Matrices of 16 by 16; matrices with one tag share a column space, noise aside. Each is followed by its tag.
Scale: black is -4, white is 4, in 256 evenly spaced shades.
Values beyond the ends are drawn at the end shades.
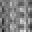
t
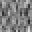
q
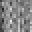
t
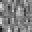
q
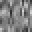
q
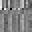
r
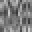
q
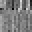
r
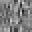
q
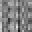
t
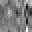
q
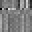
r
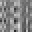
t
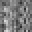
t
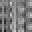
t
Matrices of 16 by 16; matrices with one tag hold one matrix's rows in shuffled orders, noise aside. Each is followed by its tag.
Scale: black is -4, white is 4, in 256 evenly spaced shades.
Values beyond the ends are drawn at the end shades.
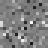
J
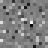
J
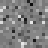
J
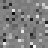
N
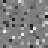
N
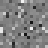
J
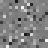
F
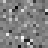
F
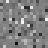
F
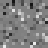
N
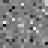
N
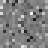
J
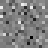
J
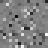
F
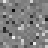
N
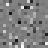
F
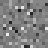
F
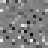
J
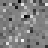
F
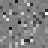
F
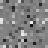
J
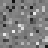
N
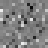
J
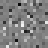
F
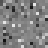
N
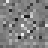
F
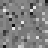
N
